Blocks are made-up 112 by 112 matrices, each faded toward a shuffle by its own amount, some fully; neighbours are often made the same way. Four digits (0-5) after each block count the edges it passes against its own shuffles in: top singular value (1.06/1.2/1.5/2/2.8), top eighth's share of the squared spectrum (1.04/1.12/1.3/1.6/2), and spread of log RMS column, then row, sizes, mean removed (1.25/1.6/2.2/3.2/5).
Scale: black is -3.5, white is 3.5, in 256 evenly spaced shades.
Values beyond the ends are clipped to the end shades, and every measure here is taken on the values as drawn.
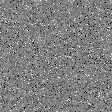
0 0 0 0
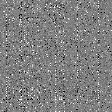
2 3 3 2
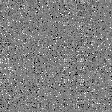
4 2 1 1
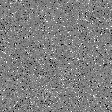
3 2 0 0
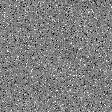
1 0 0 0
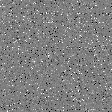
3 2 1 0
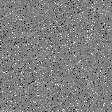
1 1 0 0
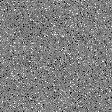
3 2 1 0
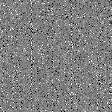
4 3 2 0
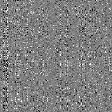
4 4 3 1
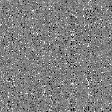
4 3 3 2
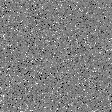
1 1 0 0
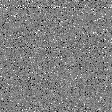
3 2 0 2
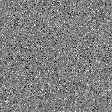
3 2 0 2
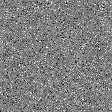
1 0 0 0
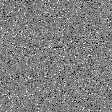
2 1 0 1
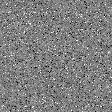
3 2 0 1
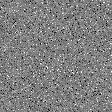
0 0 0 0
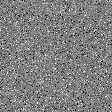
0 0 0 0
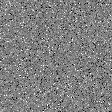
0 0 0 0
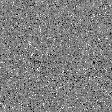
3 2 0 2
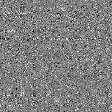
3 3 1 2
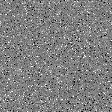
3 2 0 1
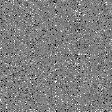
3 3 3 2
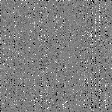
3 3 3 2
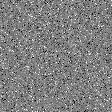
1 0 0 0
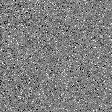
3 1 0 0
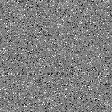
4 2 0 1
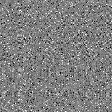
4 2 1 1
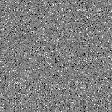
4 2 1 1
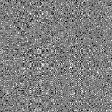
5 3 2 2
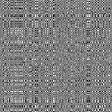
5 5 4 4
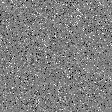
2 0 0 0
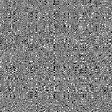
4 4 3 3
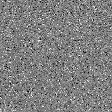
3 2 1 1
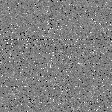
2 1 0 1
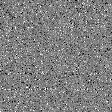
1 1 0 1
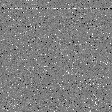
2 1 0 1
